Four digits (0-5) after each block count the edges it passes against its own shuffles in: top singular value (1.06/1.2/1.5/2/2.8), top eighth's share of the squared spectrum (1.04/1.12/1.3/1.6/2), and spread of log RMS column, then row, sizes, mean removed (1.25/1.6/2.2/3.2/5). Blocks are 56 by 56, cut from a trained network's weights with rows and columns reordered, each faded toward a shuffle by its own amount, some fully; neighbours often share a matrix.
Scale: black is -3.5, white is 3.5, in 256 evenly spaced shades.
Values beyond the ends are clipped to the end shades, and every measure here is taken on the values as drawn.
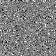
2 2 0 2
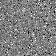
0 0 0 0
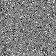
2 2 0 1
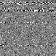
3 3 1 3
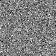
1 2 0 0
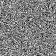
0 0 0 0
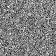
0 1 0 0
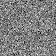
0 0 0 0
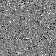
2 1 0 1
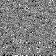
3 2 0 2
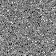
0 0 0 0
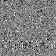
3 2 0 2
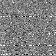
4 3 0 2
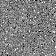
2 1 0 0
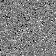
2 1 0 1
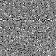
3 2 0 2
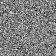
1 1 0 0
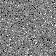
0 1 0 0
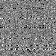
3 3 0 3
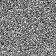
1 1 0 0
